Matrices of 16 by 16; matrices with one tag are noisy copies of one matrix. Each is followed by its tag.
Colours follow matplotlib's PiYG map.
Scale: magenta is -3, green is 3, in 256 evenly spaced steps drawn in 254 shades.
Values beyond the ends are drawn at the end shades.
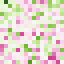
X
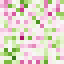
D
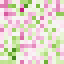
D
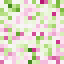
X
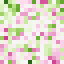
X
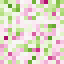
X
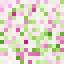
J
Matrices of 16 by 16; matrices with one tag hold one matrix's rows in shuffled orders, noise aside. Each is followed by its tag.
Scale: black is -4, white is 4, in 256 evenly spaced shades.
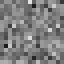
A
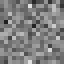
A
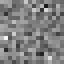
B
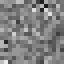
B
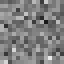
B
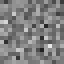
B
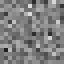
A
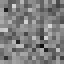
B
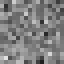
B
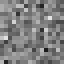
B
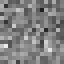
B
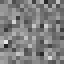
B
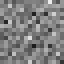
A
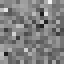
B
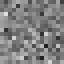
B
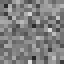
A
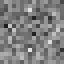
A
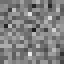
A
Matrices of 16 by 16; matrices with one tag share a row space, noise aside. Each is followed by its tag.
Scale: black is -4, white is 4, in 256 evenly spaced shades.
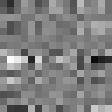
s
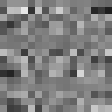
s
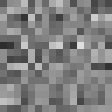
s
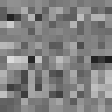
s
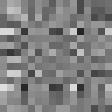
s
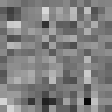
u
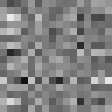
s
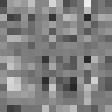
u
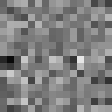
s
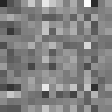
u
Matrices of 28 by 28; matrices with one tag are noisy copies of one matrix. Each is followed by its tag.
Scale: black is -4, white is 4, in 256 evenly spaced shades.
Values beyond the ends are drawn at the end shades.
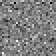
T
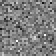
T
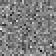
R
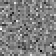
R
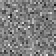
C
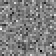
R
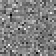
C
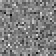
C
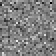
T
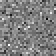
C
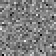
R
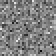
R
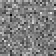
C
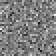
R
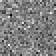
C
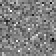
T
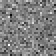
C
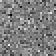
C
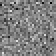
T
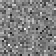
C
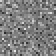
C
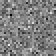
C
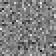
R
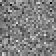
T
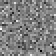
R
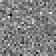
C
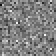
T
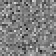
R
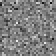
T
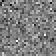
T
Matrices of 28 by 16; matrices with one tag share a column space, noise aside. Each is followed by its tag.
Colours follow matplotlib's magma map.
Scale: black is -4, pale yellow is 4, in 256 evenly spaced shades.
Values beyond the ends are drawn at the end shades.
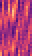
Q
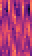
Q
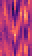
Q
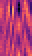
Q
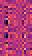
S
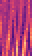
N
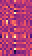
S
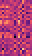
S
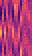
Q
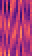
Q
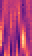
N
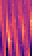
N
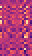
S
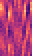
Q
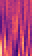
N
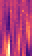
N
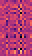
S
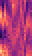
Q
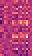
S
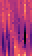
N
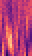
N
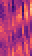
Q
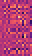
S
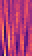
N
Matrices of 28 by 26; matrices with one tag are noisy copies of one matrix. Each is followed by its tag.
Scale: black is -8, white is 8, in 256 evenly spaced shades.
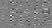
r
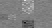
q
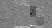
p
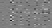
r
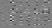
r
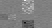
q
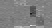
p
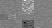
q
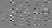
r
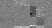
p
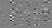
r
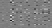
r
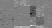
p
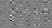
r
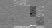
p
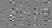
r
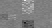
q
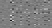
r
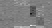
p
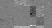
p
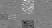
q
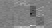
p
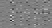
r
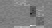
p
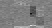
p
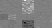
q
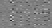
r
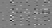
r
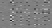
r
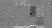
p
